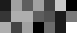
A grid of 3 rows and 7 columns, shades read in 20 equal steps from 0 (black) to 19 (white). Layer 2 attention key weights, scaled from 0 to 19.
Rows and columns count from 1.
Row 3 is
13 5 12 0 8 2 19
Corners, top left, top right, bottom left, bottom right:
2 0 13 19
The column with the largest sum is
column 3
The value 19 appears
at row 3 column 7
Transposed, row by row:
2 4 13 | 12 13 5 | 7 13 12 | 12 7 0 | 5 6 8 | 15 2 2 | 0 9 19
